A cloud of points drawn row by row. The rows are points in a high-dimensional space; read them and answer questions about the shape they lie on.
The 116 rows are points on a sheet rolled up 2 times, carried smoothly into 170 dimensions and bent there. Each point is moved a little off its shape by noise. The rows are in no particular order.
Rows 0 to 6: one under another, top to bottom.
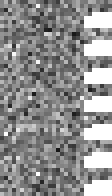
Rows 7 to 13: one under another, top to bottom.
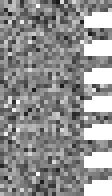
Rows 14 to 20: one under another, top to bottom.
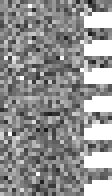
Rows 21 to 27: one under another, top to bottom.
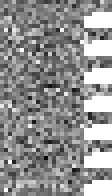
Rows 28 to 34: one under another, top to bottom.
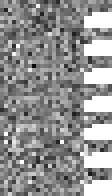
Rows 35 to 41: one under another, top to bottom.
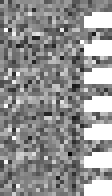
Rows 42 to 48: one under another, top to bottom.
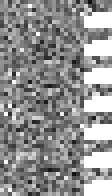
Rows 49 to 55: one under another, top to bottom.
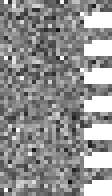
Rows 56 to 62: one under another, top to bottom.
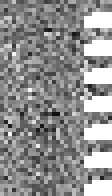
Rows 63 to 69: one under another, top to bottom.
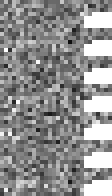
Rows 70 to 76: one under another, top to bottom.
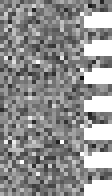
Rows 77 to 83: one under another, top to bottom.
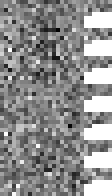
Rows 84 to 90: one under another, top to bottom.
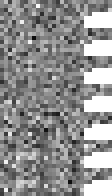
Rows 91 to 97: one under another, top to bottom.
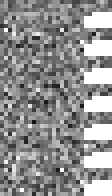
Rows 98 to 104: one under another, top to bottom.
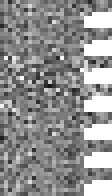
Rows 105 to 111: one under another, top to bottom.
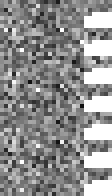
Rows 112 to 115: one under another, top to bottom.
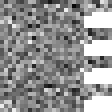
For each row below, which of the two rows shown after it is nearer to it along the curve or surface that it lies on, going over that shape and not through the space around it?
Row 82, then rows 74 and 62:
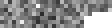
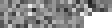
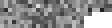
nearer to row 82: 62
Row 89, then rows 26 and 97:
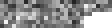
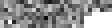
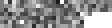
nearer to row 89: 26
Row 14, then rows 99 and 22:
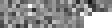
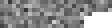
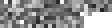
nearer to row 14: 99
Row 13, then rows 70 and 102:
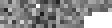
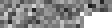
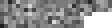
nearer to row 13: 70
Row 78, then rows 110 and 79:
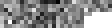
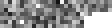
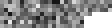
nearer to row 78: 79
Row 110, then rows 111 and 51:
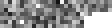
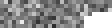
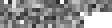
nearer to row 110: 51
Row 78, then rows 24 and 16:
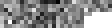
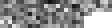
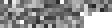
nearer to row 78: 24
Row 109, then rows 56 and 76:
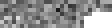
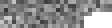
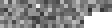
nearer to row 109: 56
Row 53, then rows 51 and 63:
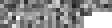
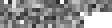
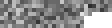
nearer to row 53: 63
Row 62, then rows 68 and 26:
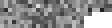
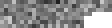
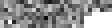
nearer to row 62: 68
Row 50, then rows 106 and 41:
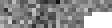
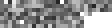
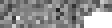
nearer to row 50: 41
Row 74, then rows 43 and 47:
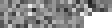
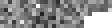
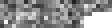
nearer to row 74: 43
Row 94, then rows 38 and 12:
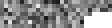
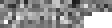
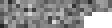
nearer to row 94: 38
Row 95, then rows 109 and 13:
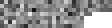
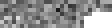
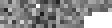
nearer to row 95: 13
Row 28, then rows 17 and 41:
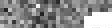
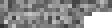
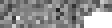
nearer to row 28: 41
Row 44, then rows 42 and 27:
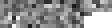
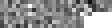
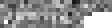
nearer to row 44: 27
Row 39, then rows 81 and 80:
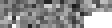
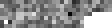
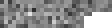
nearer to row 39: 81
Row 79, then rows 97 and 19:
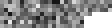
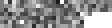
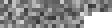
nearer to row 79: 97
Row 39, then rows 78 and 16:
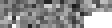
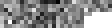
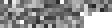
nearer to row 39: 78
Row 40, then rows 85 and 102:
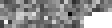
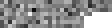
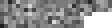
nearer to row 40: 85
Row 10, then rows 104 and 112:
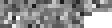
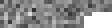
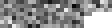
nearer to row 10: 112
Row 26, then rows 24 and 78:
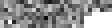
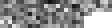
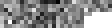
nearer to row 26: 78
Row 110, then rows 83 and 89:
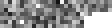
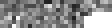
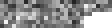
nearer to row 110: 83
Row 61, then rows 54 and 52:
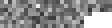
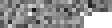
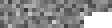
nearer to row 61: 54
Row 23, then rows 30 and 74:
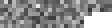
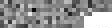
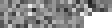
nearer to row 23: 74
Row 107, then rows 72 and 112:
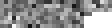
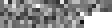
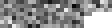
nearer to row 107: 112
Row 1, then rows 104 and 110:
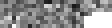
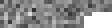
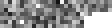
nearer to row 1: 110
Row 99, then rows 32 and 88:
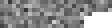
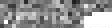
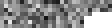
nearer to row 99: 32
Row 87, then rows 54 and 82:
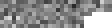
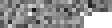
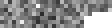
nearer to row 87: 82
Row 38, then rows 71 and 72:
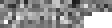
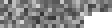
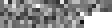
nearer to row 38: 71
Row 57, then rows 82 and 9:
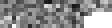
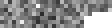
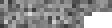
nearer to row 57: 82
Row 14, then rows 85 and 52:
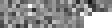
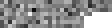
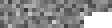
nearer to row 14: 85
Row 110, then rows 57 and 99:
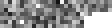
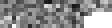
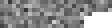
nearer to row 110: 57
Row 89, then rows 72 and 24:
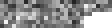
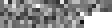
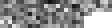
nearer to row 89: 24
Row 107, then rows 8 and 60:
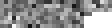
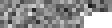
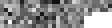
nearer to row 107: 60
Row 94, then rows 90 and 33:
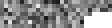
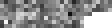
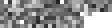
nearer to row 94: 33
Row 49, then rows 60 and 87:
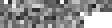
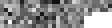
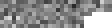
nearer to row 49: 60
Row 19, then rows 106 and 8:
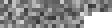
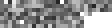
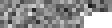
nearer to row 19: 8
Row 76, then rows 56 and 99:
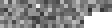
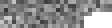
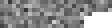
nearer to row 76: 56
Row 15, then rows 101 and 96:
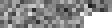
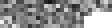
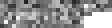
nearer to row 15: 96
